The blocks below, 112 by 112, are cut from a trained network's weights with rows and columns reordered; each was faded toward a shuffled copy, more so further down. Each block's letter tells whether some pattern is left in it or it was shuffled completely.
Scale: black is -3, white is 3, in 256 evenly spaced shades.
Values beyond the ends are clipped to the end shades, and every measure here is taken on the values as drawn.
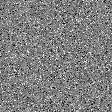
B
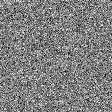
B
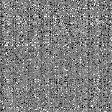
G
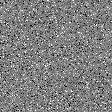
B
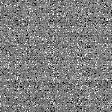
G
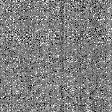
G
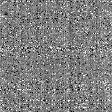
G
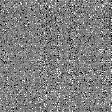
G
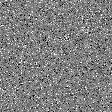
B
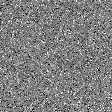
B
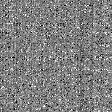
G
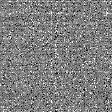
G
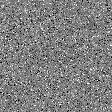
B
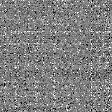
G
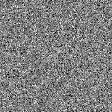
G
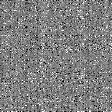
G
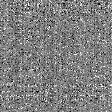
G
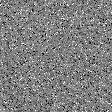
B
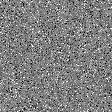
B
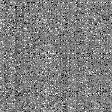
G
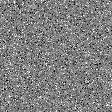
B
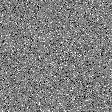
B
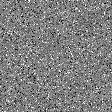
B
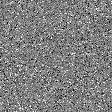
B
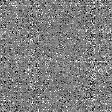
G
